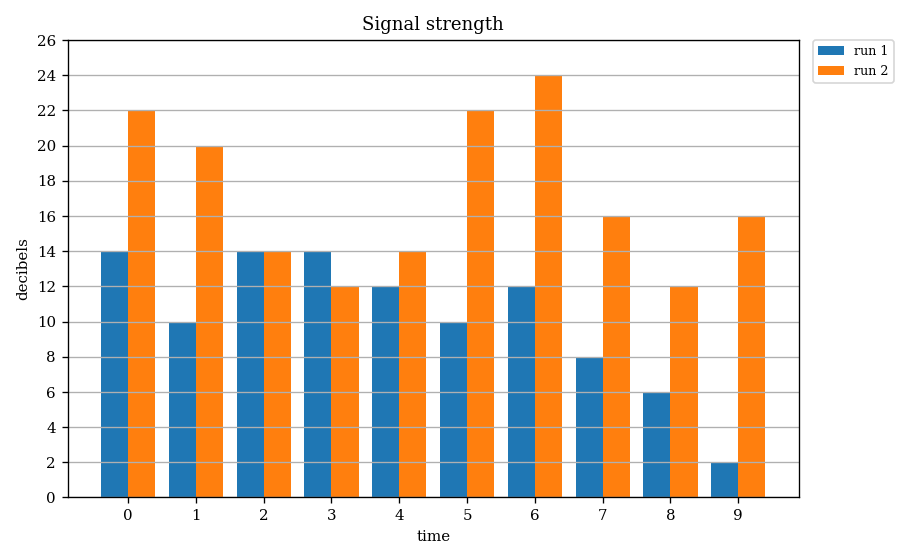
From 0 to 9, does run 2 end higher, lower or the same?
lower
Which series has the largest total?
run 2
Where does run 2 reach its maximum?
6
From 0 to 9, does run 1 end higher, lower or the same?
lower
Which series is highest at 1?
run 2
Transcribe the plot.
Title: Signal strength
x-axis: time, ticks 0 1 2 3 4 5 6 7 8 9
y-axis: decibels, ticks 0 2 4 6 8 10 12 14 16 18 20 22 24 26
Legend: run 1, run 2
Values:
run 1: 14 10 14 14 12 10 12 8 6 2
run 2: 22 20 14 12 14 22 24 16 12 16
